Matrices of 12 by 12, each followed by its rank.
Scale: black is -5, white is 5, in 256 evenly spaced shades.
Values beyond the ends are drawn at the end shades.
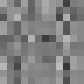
two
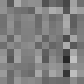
two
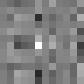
two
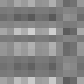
one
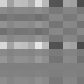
one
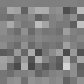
two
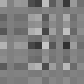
one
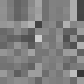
two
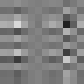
one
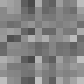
two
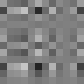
one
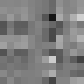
two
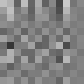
two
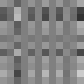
one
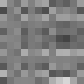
two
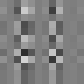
one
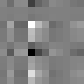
one
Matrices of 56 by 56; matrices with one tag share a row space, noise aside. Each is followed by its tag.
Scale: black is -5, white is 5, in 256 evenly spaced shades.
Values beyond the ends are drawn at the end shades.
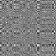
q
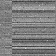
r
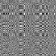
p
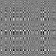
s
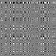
s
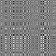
s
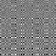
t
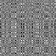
t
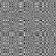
p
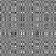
t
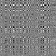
s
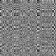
q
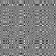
p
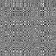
s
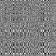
s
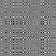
s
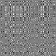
s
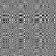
p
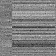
r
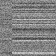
r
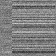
r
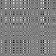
s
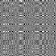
p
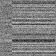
r
